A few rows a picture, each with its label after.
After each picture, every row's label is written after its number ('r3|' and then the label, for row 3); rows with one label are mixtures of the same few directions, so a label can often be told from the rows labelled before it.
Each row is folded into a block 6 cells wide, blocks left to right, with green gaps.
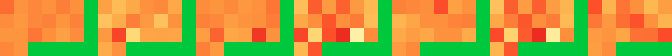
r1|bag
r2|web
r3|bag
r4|bag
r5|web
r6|bag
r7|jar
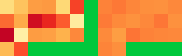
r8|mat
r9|web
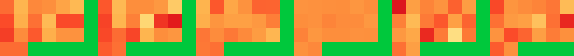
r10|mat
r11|mat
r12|jar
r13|mat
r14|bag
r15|mat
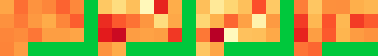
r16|jar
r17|web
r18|web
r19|mat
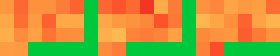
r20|mat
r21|web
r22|jar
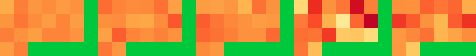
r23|bag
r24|mat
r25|web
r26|jar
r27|jar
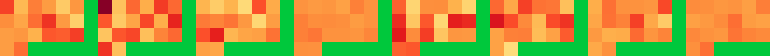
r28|jar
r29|bag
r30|web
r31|web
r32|mat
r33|jar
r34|mat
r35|jar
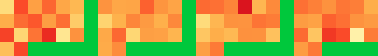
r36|bag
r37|web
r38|web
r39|bag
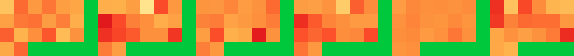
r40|bag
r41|web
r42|bag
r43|web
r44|bag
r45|jar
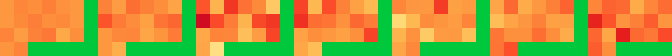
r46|bag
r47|jar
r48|jar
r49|jar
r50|web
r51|jar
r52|web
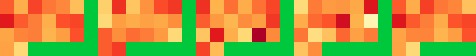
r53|jar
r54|jar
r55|bag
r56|mat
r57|jar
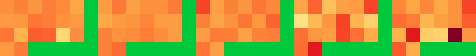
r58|bag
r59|jar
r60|bag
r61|jar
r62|bag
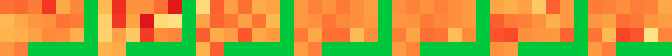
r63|web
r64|mat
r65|bag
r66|bag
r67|bag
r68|web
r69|bag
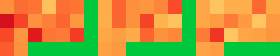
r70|web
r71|mat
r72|web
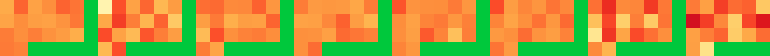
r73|jar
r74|bag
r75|mat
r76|jar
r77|bag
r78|bag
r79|mat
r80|jar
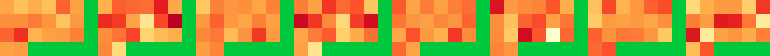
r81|web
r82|jar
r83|bag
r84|jar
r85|bag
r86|bag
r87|jar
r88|mat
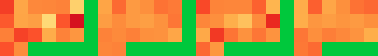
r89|mat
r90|jar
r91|mat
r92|jar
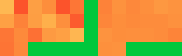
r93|jar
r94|jar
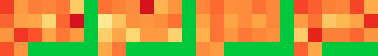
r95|mat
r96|web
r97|mat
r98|mat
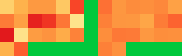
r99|mat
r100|mat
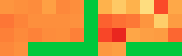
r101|web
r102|web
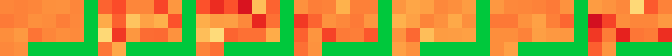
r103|web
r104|mat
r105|web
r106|web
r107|web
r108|jar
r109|web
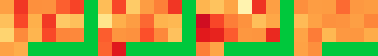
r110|mat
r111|jar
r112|web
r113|web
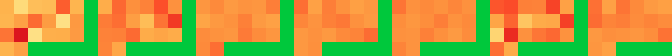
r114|web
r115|jar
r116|jar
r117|jar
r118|bag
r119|mat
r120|jar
